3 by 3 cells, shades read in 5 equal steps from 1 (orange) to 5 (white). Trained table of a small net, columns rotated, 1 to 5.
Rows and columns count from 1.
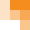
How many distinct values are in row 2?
3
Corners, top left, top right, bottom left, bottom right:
4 1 5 3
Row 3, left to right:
5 5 3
